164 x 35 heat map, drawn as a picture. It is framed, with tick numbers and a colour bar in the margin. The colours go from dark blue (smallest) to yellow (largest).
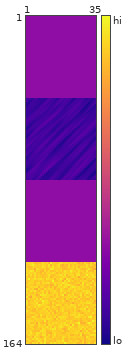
The table splits into 4 rows of 1 panel. Panel 1,1: low, flat. Panel 2,1: very low, slanting up to the right, faint in contrast. Panel 3,1: low, flat. Panel 4,1: very high, fine-grained, faint in contrast.
